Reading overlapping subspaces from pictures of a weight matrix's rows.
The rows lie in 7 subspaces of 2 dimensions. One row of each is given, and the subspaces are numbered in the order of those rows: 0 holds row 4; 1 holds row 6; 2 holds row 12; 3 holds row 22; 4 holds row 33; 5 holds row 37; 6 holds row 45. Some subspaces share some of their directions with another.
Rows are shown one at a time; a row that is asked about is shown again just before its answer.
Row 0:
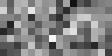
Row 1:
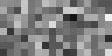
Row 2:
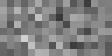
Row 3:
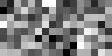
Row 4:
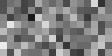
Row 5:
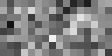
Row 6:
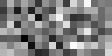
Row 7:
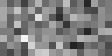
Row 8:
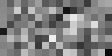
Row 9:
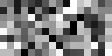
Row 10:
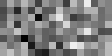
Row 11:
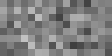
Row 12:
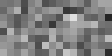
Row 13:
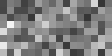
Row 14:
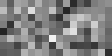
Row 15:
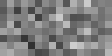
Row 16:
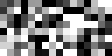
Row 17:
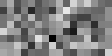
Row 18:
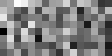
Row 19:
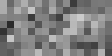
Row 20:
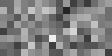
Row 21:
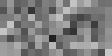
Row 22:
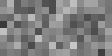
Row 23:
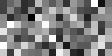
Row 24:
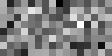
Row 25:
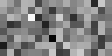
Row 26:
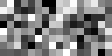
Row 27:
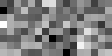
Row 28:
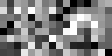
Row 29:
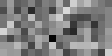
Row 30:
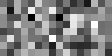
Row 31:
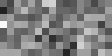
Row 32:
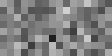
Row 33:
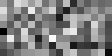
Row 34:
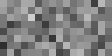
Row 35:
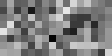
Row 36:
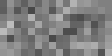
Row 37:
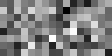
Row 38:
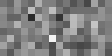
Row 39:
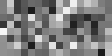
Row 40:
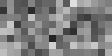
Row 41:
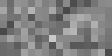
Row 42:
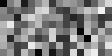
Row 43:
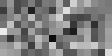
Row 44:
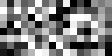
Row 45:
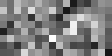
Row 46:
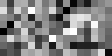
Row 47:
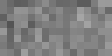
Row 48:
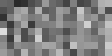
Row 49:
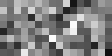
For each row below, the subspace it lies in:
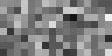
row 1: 2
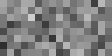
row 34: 0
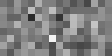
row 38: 0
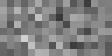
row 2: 1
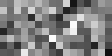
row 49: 6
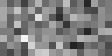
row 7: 1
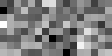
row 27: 3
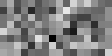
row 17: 5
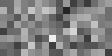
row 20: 5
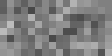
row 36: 5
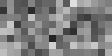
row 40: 2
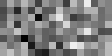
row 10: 1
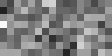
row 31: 3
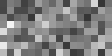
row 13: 0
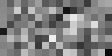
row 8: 2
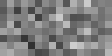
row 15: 1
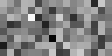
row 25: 0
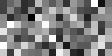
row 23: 0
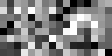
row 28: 4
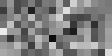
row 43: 4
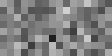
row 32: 5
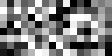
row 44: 1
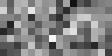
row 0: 2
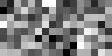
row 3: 3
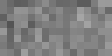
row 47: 4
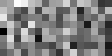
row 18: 4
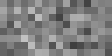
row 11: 1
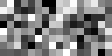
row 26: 3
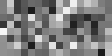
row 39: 3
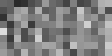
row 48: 4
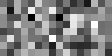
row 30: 0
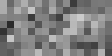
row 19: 5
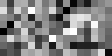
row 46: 6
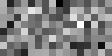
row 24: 6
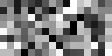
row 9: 6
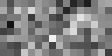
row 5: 4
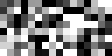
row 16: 2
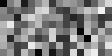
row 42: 5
